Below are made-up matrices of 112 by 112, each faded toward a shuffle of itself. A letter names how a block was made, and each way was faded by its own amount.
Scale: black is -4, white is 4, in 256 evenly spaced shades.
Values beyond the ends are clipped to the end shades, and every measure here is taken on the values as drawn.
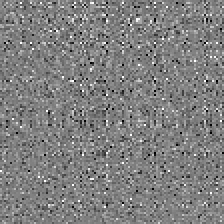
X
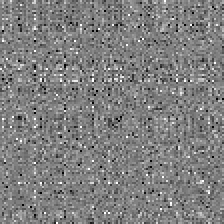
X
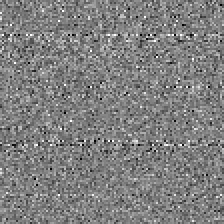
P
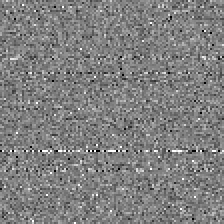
P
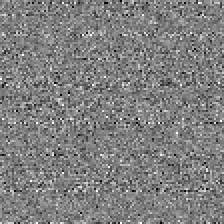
P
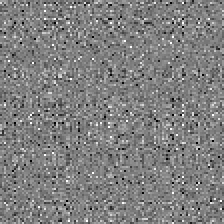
X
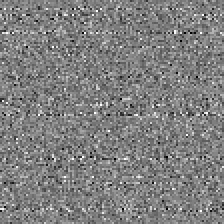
P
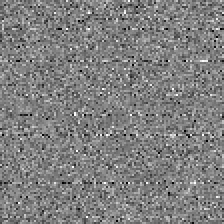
P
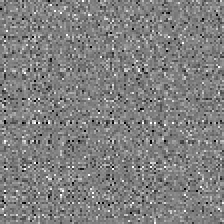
X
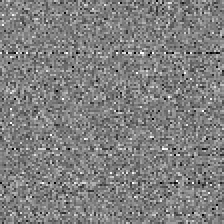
P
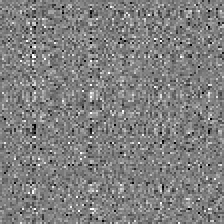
X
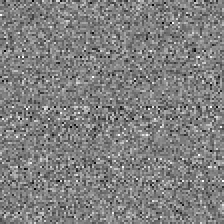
P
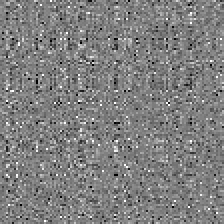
X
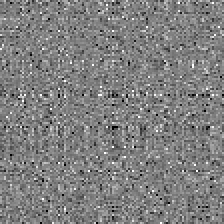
X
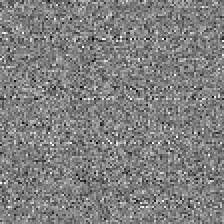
P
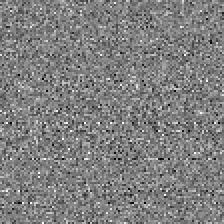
P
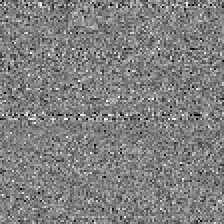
P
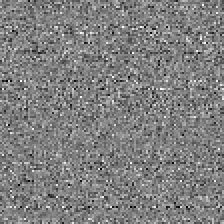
P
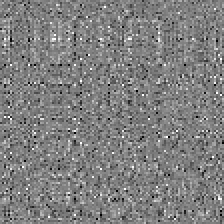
X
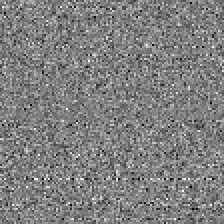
P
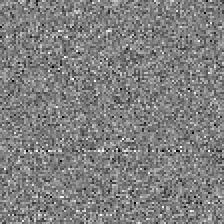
P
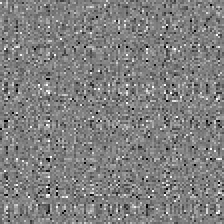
X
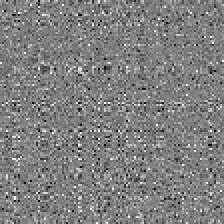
X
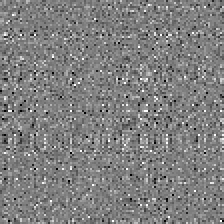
X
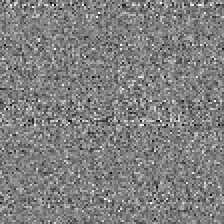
P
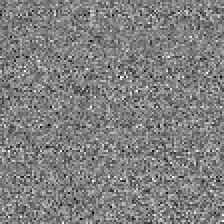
P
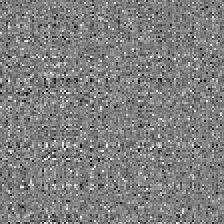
X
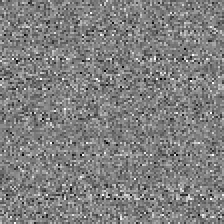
P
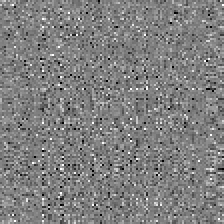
X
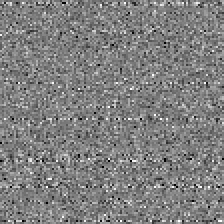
P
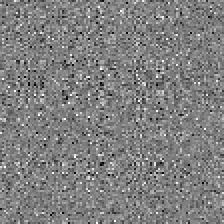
X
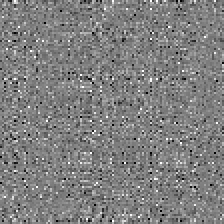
X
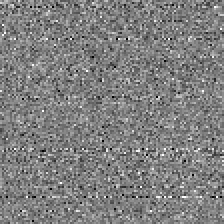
P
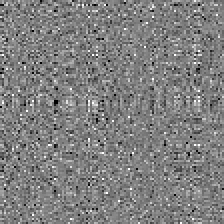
X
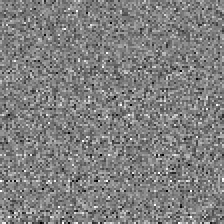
P
